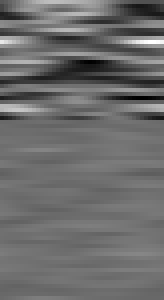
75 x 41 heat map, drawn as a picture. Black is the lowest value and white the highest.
Histogram: heavy tails on both sides. Average level on the scale: 40%. Grain: streaks across. Seam: horizontal, 40% of the way down, the bottom part calmer.
